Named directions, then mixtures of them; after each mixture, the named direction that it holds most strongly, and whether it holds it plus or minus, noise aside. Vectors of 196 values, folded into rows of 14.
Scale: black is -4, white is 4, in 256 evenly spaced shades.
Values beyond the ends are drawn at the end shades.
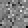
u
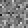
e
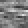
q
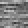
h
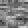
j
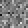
e, plus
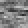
q, minus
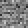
e, plus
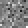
u, minus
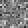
e, plus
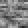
j, minus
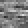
q, plus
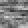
q, minus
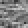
h, minus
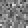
u, minus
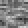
j, plus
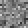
e, minus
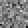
u, plus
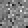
u, plus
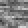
j, plus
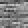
h, minus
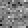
u, plus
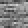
h, minus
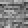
h, plus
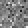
u, minus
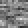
j, minus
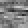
q, minus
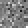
u, minus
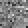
u, plus
